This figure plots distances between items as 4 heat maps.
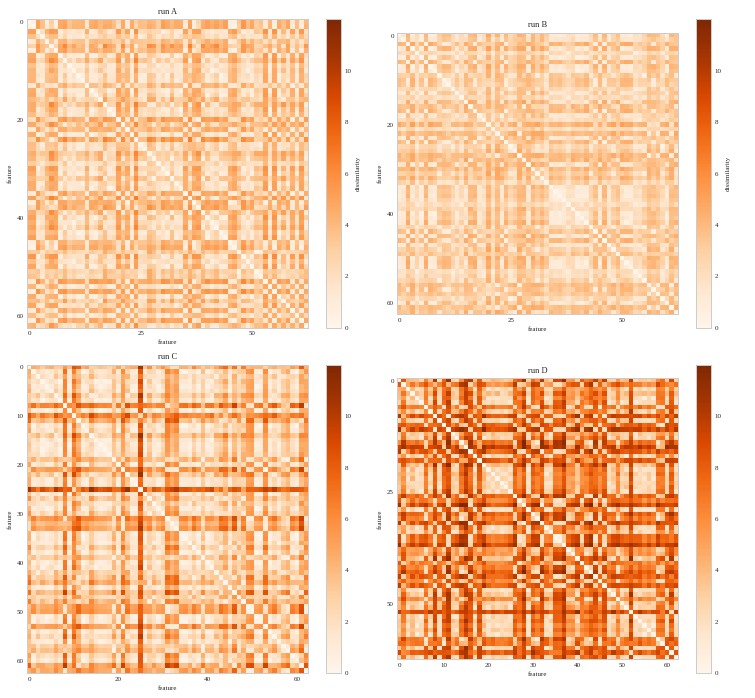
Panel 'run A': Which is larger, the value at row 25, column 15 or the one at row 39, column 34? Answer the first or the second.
the second
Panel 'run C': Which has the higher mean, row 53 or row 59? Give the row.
53
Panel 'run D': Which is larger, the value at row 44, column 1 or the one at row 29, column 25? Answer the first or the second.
the first
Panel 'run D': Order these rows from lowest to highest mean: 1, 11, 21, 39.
21, 39, 1, 11
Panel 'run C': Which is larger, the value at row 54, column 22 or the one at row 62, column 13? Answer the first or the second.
the second
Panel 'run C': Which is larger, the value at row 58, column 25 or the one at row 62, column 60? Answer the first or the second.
the first
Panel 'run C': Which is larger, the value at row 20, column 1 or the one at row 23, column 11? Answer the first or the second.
the second
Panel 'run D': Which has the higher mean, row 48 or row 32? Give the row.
32
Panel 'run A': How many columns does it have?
63
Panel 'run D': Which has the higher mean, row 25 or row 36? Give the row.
36
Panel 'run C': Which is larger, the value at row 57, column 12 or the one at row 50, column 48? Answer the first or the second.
the second
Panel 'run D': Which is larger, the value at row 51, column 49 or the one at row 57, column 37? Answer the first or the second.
the second
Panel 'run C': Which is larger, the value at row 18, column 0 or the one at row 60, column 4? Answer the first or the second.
the first
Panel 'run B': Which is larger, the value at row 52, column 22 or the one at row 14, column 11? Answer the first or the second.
the first
